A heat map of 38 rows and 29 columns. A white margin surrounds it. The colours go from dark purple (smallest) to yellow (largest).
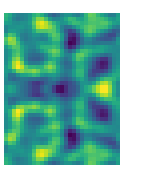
No single row or column stands out from its neighbours. No lone cell stands out from its neighbours. The centre is the ninth with the lowest average. The field is mottled with small blotches. It is mirror symmetric from top to bottom.
